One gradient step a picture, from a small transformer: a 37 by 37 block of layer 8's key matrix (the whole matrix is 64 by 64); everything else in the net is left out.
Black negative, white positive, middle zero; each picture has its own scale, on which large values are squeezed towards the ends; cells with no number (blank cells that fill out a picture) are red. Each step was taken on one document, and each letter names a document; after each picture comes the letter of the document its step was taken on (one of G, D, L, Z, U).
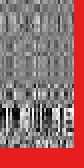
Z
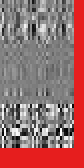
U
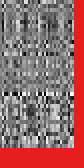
U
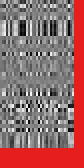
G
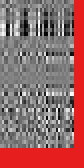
G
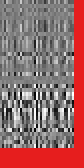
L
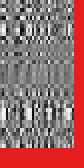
L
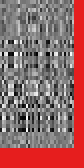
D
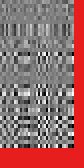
G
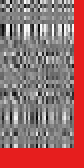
G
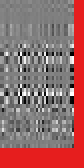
G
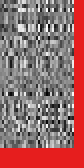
U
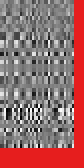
L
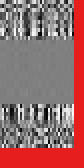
Z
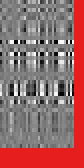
D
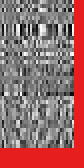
U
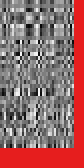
L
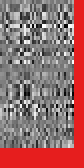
Z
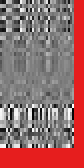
L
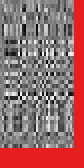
U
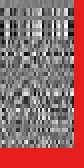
G
